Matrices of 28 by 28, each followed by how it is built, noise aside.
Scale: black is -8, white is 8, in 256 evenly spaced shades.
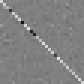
diagonal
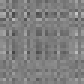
low rank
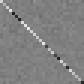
diagonal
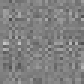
low rank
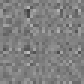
low rank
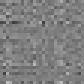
low rank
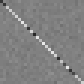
diagonal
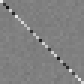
diagonal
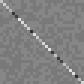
diagonal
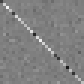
diagonal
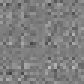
low rank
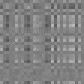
low rank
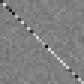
diagonal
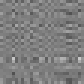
low rank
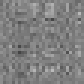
low rank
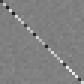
diagonal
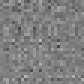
low rank
